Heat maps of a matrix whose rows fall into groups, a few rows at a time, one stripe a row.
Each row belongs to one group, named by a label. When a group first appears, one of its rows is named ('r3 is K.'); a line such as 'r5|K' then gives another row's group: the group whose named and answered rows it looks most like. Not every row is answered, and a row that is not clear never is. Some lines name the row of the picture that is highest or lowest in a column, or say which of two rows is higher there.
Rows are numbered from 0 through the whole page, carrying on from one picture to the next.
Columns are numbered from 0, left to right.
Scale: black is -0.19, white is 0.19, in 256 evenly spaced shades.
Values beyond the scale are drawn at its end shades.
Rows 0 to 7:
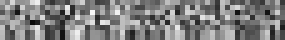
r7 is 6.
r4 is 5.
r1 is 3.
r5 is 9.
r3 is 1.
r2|3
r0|9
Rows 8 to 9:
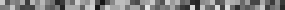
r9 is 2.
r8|1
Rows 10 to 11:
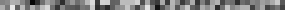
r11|1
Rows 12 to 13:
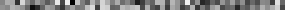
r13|5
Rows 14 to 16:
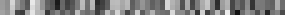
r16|2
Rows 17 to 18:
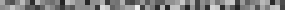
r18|5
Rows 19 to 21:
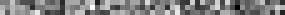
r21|9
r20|5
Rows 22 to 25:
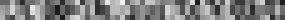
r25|6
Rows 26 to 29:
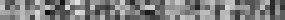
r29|6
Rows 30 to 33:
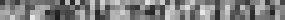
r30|3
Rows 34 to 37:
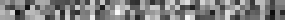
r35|1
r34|6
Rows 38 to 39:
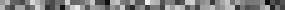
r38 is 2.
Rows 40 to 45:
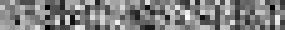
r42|6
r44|3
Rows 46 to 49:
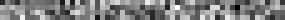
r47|5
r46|3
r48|6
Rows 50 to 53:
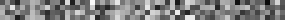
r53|2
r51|1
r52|9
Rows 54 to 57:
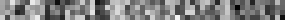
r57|9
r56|2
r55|2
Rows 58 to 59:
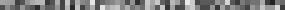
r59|3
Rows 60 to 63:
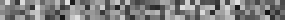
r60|3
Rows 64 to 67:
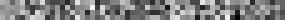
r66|6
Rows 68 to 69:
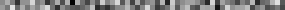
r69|1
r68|3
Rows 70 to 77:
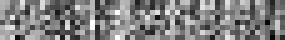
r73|1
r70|1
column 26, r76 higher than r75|No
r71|1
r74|3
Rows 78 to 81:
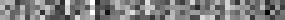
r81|1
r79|1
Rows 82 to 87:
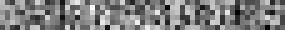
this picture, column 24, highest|82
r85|5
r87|3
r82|6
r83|5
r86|5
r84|2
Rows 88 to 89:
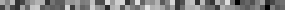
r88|2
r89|3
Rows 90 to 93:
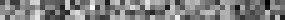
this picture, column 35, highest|93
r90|3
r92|6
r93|9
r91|5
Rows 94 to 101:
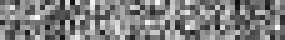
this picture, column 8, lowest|95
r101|6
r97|9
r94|3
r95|5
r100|1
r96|6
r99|3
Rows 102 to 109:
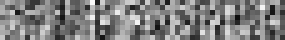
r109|1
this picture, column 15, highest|109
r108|1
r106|5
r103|6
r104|2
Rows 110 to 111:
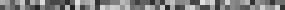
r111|3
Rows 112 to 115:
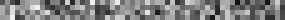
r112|3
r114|1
